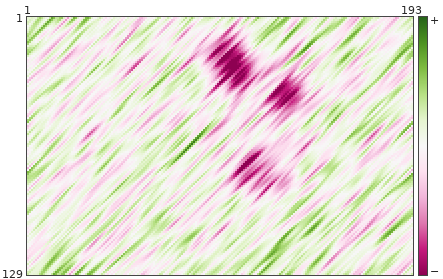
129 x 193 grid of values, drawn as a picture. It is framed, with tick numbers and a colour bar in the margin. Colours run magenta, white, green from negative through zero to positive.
Ninth with the lowest average: top middle. Odd rows or columns: none. Mirror symmetry: none. Grain: diagonal, up to the right. Dips: three. Average level on the scale: 50%.
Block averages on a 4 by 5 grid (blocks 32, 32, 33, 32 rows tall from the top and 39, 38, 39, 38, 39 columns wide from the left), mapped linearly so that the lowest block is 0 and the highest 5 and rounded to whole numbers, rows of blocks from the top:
43034 | 34214 | 44224 | 44453
